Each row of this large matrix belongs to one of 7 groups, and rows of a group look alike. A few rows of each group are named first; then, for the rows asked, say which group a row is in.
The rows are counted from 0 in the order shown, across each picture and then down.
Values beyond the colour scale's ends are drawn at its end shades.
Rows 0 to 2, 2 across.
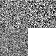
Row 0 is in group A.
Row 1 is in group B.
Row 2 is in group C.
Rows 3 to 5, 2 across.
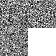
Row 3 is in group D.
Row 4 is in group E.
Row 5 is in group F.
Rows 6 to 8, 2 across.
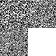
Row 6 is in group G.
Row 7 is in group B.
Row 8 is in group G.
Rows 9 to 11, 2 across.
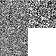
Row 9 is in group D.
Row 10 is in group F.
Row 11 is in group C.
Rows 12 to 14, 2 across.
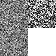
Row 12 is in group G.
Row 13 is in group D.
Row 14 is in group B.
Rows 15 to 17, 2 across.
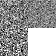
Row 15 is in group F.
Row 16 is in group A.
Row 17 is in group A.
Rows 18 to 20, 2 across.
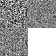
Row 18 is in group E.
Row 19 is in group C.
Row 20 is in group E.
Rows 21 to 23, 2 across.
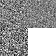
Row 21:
E
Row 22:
E
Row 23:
G
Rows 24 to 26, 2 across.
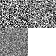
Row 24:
D
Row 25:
A
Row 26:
D
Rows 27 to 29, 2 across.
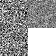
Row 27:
B
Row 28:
A
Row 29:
G
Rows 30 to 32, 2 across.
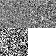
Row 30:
E
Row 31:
F
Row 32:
C
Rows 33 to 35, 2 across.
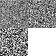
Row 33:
F
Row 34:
E
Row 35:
C
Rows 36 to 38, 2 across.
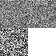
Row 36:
C
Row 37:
F
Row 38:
B
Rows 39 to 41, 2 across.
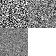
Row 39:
D
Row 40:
F
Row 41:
A
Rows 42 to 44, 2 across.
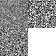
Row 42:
F
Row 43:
A
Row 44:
A
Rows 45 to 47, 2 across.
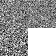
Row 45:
B
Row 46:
F
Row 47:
C
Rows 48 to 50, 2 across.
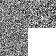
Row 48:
B
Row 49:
F
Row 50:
A
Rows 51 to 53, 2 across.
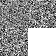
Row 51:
D
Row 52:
C
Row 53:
A
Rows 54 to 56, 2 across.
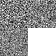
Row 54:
G
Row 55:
F
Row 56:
B
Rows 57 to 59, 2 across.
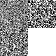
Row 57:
C
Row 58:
B
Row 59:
F
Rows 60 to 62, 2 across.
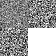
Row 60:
A
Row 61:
A
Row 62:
B
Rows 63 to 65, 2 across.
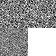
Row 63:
G
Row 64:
G
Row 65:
C
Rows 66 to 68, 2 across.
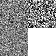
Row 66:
G
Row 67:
E
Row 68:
A
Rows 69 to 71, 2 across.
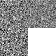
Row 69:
F
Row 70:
F
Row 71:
B
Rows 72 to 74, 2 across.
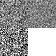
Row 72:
B
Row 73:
B
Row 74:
F
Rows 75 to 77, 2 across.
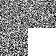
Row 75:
A
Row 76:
C
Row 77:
G
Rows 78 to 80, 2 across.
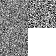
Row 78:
D
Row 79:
A
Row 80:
D
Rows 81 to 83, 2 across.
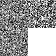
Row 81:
G
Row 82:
F
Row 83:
B
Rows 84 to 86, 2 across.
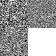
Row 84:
D
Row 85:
G
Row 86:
A
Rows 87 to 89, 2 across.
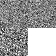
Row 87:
C
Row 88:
B
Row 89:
E
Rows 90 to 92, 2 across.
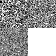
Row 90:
B
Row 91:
A
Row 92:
F
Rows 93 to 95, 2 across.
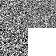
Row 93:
A
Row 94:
A
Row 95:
B
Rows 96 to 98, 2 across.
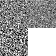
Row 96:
A
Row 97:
F
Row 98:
E
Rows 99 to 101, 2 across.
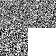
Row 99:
F
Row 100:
G
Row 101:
A
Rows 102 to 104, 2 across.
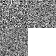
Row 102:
D
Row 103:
A
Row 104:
E
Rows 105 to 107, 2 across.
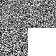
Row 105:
G
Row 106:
E
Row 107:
A
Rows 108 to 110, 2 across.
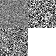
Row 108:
G
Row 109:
A
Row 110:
C
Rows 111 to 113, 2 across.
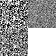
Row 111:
F
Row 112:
G
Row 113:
F
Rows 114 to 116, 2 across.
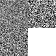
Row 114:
E
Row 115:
D
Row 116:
G
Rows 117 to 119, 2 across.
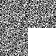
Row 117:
G
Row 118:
G
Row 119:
A
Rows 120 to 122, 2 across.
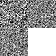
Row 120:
G
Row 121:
G
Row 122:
F
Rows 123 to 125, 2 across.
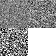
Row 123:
D
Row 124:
C
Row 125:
D
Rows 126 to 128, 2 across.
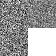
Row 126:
B
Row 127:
E
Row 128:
F
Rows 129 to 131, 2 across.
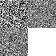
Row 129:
F
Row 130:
B
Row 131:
D
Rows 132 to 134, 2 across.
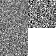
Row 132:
B
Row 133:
D
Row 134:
D
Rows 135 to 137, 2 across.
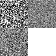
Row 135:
F
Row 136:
A
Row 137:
C
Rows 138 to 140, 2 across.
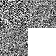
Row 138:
C
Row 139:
B
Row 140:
G
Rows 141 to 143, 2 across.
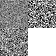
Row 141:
A
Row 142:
A
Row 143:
C
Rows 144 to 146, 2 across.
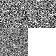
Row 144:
B
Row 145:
C
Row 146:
F
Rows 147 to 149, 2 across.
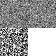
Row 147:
D
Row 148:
G
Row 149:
F
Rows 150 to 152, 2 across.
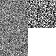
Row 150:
G
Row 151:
D
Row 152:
B
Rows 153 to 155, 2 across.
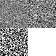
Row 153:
A
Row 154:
G
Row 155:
E
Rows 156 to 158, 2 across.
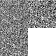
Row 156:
F
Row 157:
F
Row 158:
F
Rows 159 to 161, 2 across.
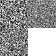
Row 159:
E
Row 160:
D
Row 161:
G
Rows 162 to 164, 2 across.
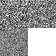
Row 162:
D
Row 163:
F
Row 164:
B
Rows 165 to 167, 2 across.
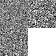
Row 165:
B
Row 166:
C
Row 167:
E
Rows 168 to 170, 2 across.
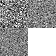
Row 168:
E
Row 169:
A
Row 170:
C
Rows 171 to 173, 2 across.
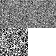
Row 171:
D
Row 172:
C
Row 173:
C
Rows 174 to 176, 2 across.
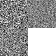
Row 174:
A
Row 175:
E
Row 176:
C
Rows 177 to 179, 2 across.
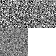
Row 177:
D
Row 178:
D
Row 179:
B
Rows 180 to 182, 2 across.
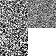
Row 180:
E
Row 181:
G
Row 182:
C
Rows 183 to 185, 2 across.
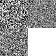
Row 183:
B
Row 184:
D
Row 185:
E
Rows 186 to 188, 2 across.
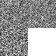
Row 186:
F
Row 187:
F
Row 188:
A
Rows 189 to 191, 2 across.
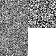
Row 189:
A
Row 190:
G
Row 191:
C
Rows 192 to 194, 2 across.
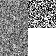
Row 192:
F
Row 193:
A
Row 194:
F
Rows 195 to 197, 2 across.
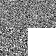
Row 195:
C
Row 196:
G
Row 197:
E
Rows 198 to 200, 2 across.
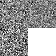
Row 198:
B
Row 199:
B
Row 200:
B
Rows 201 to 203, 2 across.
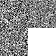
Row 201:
C
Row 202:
A
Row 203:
G
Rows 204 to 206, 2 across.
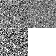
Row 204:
F
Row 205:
E
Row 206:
F
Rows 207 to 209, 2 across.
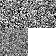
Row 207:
E
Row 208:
C
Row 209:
D
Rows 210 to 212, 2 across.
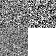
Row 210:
A
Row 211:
F
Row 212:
F
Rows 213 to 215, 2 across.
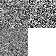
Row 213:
B
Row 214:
D
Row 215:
G
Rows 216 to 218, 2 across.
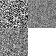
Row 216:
C
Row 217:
F
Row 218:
F
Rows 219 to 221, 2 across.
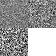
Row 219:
D
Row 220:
B
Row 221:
B
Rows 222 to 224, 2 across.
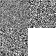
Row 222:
F
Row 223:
D
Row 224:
E
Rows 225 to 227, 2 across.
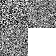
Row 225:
D
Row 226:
C
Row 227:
B
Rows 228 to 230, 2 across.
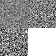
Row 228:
B
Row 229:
G
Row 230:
D
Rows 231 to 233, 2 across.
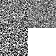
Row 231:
G
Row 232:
E
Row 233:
G
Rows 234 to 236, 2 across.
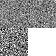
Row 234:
C
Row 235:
E
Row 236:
D
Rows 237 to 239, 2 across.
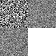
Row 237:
G
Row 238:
G
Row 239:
B
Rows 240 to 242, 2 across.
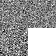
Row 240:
B
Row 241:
A
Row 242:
C
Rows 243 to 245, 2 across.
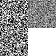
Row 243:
G
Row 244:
A
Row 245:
A
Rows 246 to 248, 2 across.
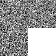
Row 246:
B
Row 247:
C
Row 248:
D
